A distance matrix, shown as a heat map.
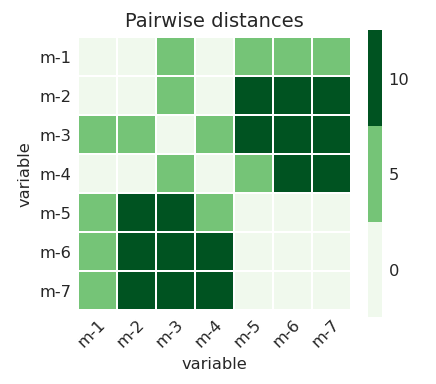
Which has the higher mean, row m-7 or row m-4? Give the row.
m-7
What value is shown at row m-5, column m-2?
10
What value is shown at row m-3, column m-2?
5
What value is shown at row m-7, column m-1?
5
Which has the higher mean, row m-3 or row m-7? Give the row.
m-3
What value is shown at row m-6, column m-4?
10
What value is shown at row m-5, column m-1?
5
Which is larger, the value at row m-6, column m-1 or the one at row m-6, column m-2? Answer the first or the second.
the second
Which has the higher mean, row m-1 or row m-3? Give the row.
m-3
